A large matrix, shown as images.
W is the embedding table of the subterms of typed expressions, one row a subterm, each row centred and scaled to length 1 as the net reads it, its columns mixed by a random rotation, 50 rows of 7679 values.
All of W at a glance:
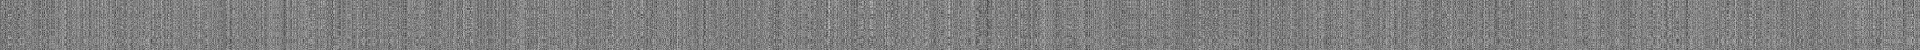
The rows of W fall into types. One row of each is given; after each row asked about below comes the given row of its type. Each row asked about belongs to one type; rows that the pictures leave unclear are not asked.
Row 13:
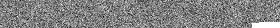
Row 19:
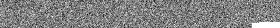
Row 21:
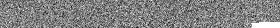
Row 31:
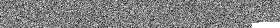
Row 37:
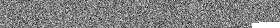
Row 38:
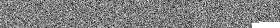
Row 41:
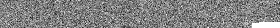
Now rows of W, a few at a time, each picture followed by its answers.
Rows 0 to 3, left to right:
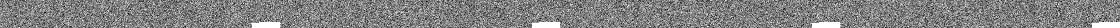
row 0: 13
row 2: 21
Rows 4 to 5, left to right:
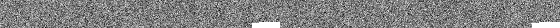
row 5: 13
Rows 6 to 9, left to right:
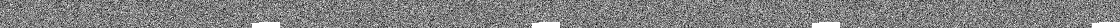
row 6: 21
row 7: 31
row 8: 19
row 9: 19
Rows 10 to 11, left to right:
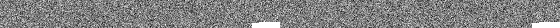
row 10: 31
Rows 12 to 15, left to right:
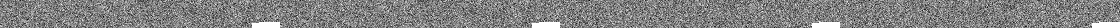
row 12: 13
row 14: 37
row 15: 37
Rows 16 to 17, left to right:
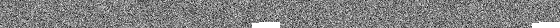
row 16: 13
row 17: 37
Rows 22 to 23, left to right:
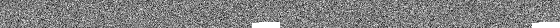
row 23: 31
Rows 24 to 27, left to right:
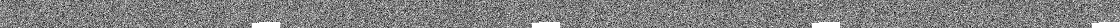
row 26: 37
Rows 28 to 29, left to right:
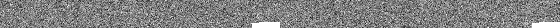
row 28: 21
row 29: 41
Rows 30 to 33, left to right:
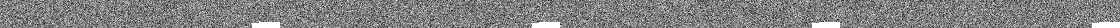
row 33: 19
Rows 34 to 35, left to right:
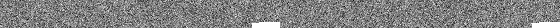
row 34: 13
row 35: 21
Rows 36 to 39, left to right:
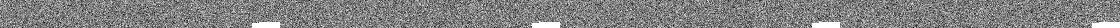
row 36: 19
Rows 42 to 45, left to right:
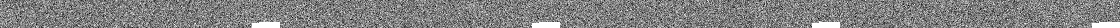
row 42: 19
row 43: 41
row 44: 38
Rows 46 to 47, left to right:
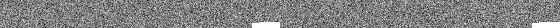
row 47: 19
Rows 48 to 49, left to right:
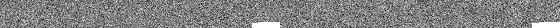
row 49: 13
